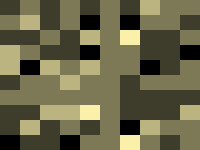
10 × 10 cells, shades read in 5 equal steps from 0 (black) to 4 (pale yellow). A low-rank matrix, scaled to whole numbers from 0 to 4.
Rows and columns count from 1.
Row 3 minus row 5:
-2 1 -1 -1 0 0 2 1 0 0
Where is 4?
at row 3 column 7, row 8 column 5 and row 10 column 7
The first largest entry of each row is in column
8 2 7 1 1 4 1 5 2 7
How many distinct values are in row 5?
4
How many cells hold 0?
9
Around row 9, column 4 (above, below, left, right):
3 0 1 1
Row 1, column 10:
2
